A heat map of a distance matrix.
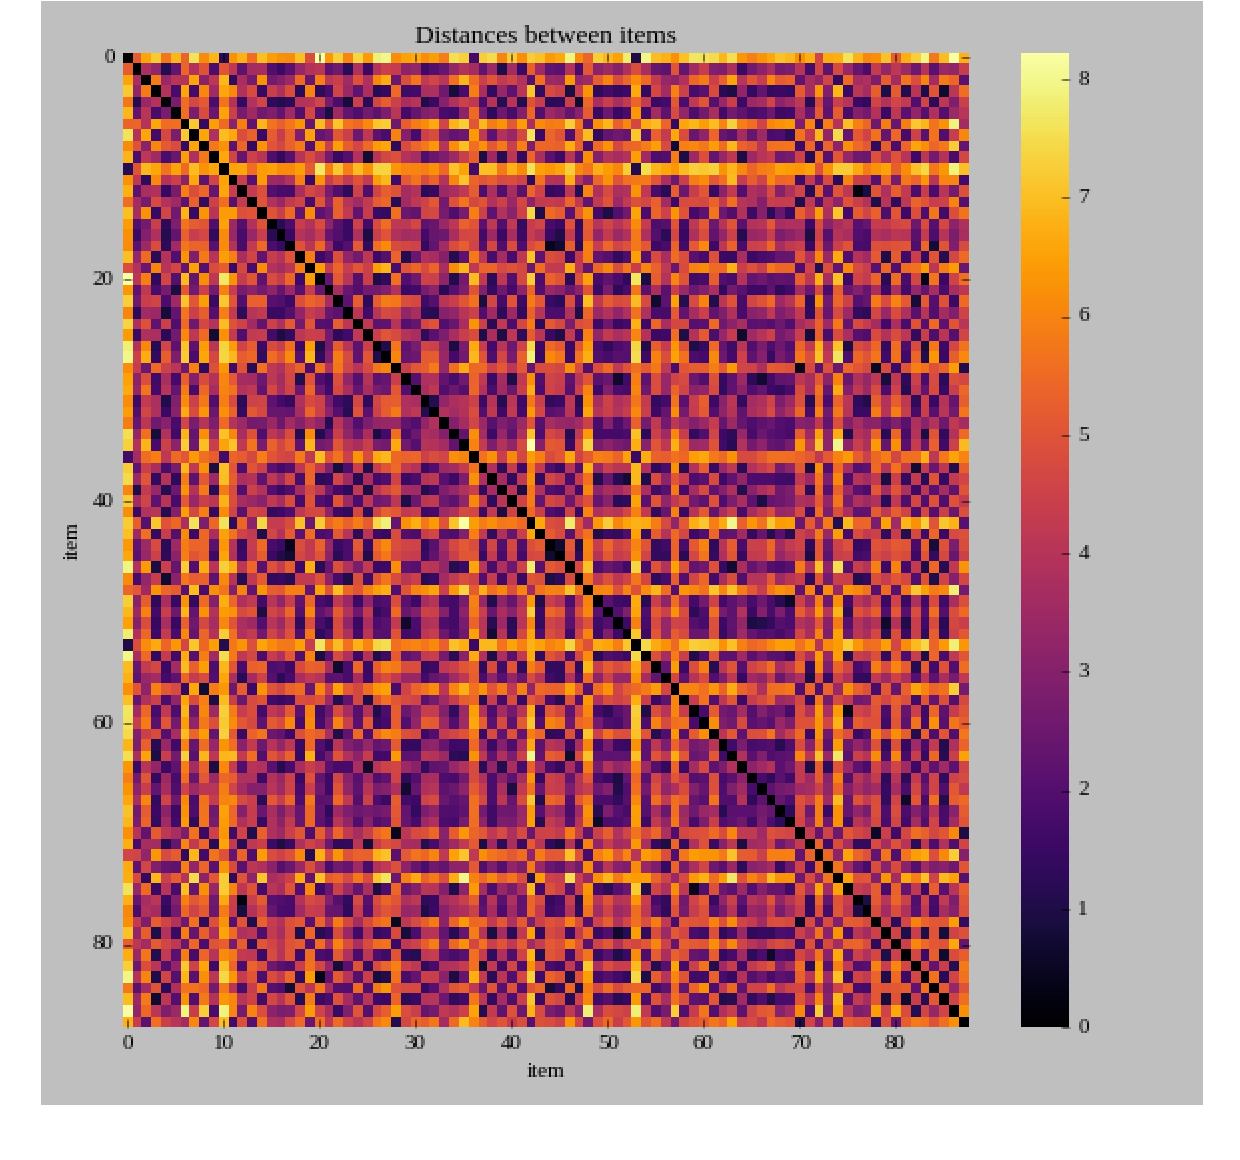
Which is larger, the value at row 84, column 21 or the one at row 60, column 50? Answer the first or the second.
the first
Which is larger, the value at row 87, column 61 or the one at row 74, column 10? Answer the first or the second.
the second
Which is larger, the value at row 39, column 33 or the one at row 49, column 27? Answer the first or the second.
the first
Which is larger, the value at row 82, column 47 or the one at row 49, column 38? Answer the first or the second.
the first
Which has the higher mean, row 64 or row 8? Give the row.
8
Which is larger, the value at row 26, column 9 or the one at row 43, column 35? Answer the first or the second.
the first
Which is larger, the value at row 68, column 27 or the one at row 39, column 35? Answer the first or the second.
the second
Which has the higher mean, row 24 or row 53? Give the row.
53
